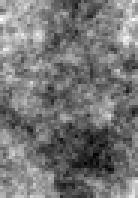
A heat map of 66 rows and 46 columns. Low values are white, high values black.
The top left is the ninth with the lowest average. The field is mottled with small blotches. The bottom middle is the ninth with the highest average. The histogram is bell-shaped. There are no regular stripes.
